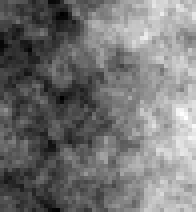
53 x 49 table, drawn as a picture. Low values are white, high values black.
No row or column stands out. The top left is the ninth with the highest average. There are no lone odd cells. The texture is blotchy. There is an overall slope up to the left.
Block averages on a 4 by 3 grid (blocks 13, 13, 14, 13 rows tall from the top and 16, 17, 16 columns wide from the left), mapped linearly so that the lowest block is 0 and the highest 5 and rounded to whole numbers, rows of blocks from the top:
520 | 531 | 430 | 530
